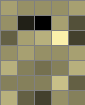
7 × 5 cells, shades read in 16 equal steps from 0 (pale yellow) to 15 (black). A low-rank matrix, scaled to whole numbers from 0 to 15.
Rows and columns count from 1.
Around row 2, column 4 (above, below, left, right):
6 0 15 10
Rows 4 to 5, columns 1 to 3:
6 5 6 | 4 7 8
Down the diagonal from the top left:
5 13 4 6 4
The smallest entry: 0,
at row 3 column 4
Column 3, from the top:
6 15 4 6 8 7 11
